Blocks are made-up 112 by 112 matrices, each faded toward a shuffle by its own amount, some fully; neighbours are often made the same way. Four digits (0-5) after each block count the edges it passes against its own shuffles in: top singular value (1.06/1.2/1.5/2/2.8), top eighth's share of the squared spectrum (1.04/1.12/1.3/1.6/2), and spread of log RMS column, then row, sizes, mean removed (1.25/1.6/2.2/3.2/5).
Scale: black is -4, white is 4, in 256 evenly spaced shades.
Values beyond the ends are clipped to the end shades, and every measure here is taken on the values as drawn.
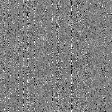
2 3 3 0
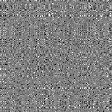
5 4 3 3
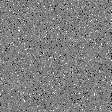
1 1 1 0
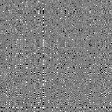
5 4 3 3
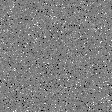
0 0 0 0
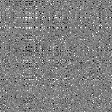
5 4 2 3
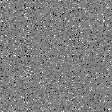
4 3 2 2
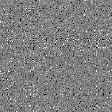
4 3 2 2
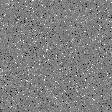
0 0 0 0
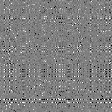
5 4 3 3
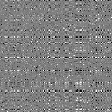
5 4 3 3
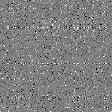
4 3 1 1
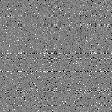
5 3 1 2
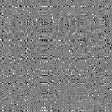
5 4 2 3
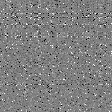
4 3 1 2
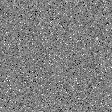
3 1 0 0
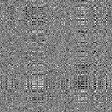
5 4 3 3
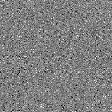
4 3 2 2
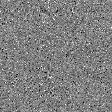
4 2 1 1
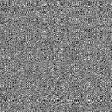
5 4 3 3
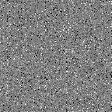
1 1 2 0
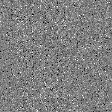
1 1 2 0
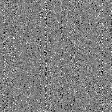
2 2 3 0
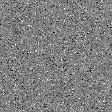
0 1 1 0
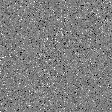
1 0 1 0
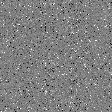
3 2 1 0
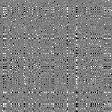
5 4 3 3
